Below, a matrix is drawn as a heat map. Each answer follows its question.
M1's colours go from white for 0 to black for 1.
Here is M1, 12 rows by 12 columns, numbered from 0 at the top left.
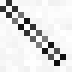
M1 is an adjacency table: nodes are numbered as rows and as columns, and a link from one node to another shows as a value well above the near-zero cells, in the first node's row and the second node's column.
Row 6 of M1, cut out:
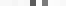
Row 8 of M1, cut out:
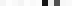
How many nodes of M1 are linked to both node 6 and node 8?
1
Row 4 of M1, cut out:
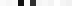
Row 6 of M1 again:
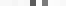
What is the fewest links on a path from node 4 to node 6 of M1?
2
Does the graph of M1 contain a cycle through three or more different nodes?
no
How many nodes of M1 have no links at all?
1
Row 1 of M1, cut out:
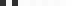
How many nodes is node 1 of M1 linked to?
2
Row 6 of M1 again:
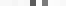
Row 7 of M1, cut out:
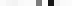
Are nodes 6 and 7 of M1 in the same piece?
yes
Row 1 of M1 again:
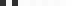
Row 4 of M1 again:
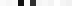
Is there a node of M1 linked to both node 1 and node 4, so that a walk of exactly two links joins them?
no
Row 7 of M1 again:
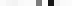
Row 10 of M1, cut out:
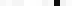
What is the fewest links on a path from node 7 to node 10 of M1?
3
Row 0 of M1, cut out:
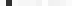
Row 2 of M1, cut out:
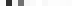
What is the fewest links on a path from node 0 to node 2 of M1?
2
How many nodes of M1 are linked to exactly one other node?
2
